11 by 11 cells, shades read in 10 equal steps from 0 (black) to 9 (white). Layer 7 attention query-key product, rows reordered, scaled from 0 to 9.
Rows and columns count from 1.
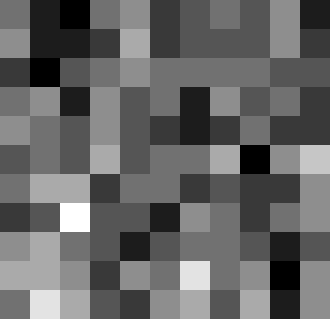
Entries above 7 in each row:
0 0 0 0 0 0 0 1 0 1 1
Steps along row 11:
up down down down up up down up down up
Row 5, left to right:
5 4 3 5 3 2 1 2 4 2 2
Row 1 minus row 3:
2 1 -3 0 0 -2 -1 0 -1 2 -2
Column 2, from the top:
1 1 0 5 4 4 6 3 6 6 8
